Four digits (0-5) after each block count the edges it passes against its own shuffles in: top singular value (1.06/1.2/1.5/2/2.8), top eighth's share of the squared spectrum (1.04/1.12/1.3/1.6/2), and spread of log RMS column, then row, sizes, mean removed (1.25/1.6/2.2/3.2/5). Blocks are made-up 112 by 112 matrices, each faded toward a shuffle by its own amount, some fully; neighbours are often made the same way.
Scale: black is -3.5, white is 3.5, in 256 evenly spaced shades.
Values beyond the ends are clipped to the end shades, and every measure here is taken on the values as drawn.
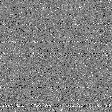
2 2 0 3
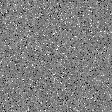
0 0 0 0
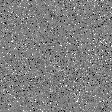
2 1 0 1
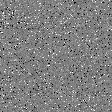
1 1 0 0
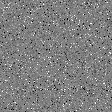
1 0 0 0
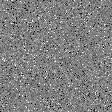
0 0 0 0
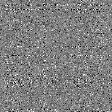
2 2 3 3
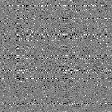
5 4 2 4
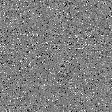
3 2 0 1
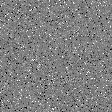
0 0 0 0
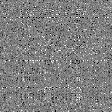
4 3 2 2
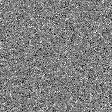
0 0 0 0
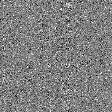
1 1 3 0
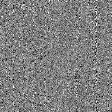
1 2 3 0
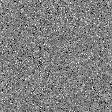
1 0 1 0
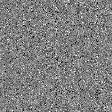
1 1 2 0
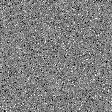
0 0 0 0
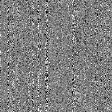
2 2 4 0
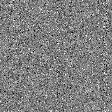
0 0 2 0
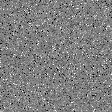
1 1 0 1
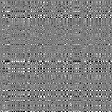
5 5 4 4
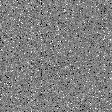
1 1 1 0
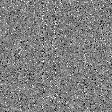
1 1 2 0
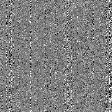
2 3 4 0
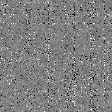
2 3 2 2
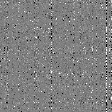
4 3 3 2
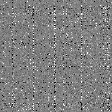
2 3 3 2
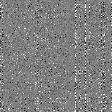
3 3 3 2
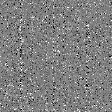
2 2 2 1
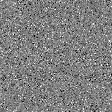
3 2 0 1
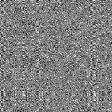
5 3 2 2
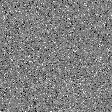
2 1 0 0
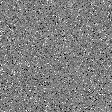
2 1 0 0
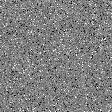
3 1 0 0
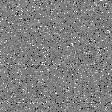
3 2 0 1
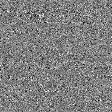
0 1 0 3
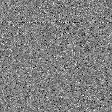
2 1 0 2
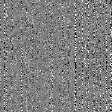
2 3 4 0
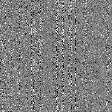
2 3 4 0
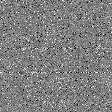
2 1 0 1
